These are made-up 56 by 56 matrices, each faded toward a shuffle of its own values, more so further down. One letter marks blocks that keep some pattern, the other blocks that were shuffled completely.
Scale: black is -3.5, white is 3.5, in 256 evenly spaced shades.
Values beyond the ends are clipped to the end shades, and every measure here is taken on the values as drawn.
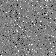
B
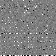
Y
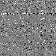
Y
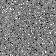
B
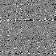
Y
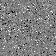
B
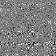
Y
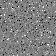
B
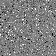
B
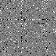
Y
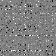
Y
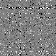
Y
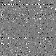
Y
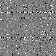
Y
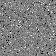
B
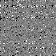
Y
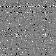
Y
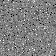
B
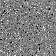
B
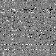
Y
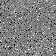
B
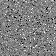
B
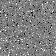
B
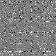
Y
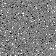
B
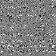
Y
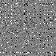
Y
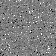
B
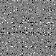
Y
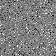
B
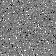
B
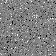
B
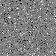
B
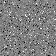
B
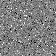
B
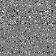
Y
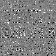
Y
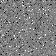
B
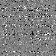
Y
